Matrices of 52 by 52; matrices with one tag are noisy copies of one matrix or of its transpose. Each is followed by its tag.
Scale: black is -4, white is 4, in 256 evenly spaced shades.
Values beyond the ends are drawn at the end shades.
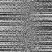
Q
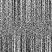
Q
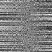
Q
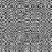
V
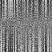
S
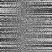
S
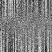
S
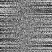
S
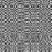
V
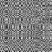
V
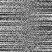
Q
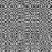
V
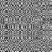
V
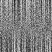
Q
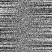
S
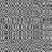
V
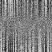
S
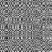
V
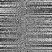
S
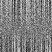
Q
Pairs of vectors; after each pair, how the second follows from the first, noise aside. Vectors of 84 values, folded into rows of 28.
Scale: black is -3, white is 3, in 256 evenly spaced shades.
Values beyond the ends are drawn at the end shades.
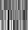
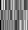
wrapped around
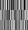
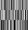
wrapped around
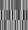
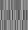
shrunk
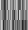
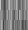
shrunk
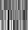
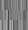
shrunk
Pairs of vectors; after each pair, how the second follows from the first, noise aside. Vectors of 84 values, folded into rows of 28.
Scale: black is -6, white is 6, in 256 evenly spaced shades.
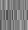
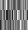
scaled up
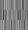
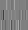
partly zeroed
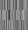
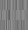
shrunk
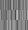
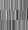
negated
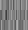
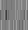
partly zeroed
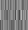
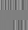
partly zeroed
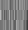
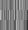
copied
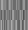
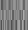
negated
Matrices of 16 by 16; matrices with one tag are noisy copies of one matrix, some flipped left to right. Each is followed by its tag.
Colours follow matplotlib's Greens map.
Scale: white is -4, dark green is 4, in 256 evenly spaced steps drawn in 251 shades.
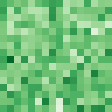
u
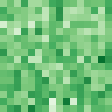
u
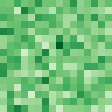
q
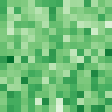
u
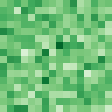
q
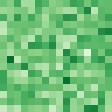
q
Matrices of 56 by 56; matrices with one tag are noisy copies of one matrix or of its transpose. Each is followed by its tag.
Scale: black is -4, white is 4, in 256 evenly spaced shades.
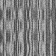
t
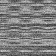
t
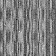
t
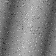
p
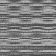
t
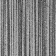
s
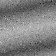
p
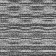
t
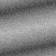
p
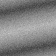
p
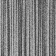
s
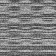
t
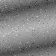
p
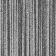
s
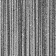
s
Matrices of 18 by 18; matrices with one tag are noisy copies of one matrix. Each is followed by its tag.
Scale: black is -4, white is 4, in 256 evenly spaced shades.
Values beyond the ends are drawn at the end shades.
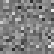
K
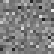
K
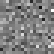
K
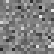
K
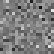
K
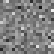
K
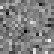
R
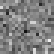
R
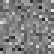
K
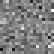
K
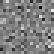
K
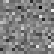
K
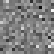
K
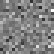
K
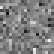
R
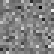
K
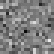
R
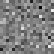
K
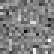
R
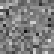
R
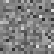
K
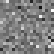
K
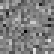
R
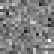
R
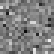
R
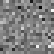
K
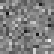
R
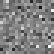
K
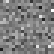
K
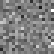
K
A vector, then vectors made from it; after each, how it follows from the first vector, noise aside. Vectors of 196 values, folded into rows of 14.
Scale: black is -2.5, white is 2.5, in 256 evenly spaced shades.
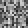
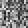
wrapped around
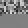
partly zeroed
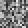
wrapped around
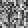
wrapped around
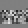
partly zeroed
